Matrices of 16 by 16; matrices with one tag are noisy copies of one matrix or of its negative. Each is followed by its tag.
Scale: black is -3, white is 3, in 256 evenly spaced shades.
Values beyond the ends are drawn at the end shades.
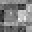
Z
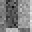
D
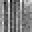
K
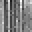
K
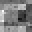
Z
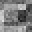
Z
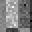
D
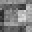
Z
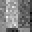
D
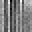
K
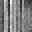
K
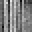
K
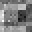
Z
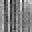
K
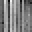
K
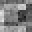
Z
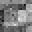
Z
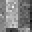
D
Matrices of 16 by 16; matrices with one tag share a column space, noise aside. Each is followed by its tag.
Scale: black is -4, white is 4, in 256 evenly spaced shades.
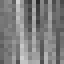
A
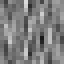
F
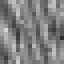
F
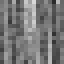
A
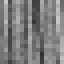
A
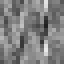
F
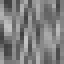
F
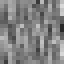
F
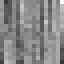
A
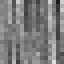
A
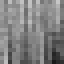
A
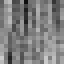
A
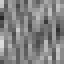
F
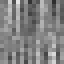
A
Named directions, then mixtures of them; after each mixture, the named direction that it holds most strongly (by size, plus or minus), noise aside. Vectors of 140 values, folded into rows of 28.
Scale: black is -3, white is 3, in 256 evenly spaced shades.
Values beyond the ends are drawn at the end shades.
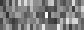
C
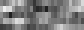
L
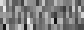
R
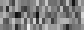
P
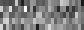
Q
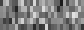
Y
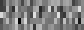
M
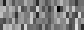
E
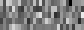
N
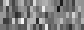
Y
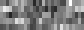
L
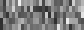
C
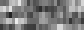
L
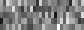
N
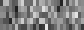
Y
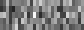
M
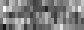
L
